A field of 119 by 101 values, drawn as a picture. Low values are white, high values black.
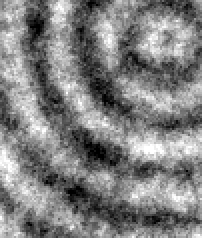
Odd rows or columns: none. Rings: centred on the top right. Slope: none.
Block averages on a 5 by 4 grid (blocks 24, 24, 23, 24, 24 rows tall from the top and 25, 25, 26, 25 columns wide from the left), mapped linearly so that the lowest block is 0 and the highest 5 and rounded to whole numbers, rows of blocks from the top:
3312 / 2343 / 1332 / 1530 / 2542
